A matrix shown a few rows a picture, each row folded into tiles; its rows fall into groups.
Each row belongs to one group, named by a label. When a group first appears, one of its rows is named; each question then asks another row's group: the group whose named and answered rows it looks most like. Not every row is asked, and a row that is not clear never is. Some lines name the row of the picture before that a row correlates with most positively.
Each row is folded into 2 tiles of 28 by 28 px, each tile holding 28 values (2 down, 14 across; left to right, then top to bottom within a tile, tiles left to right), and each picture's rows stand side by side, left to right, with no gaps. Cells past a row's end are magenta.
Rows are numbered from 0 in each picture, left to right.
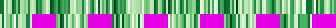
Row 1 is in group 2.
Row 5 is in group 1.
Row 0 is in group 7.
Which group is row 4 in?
2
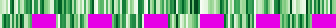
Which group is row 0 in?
1
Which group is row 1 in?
2
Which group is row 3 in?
7
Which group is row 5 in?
1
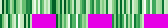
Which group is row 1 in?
2
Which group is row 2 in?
2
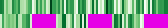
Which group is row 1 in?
7
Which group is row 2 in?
1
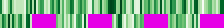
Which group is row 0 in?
1
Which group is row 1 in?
7
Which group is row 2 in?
2
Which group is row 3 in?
7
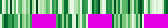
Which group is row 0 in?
1
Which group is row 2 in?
7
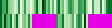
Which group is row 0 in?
2
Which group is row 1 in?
7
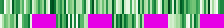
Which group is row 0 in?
7
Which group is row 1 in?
2
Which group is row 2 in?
1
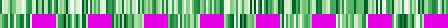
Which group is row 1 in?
1
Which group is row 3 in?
1
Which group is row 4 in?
1
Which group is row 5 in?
7
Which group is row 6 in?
7
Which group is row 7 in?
1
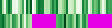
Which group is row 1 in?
1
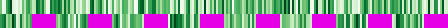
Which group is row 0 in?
1
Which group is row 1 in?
2
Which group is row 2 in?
1
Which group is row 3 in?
1
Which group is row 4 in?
7
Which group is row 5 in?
2
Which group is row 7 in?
2
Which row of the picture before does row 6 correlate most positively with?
1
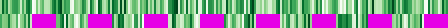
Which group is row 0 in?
7
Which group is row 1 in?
2
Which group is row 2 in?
2
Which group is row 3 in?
2
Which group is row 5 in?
7
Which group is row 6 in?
1
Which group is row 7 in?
7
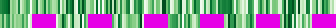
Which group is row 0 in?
2
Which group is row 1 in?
7
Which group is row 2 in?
7
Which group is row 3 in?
1
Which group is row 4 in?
2
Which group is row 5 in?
2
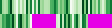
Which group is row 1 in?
1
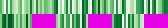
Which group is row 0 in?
1
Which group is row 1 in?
1
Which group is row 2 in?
1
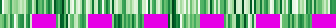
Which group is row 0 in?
1
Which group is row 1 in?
2
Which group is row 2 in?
1
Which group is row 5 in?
1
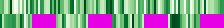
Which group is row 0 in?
1
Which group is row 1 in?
7
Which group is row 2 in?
1
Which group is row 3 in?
1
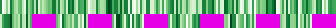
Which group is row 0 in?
1
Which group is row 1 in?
7
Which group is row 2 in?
2
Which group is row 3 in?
2
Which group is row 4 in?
2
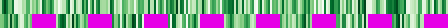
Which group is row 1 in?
1
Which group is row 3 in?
2
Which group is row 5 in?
7
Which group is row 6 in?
7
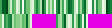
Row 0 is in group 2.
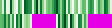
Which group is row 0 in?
1
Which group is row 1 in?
2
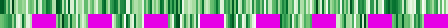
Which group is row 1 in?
2
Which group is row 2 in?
2
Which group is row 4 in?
2
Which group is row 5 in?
2
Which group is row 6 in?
7
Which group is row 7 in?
2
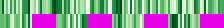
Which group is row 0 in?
7
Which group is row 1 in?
2
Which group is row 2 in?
2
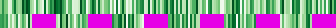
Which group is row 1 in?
2
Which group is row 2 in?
1
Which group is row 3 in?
2
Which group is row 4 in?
2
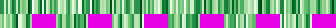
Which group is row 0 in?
7
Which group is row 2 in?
7
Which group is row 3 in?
1
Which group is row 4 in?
2
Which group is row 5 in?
7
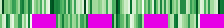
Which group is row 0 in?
7
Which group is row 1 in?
2
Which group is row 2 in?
2
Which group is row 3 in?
7
